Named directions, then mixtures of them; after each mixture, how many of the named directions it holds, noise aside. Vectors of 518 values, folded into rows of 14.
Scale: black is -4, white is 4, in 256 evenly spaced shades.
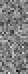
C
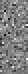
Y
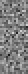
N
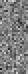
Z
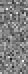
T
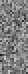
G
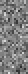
three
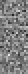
one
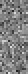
one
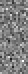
one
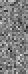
one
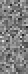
three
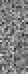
two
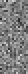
one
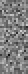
one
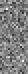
two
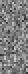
one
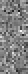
two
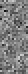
three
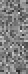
two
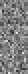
two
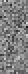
three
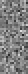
two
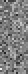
one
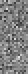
three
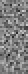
one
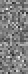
three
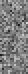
one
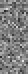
two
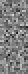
one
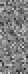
three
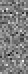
two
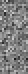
three
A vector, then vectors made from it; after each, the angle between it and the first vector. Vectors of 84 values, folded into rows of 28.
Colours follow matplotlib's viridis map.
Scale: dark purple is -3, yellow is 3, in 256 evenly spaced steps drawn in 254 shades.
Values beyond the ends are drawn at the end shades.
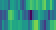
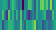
partly aligned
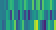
partly aligned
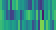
partly opposed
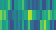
nearly opposite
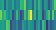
partly opposed
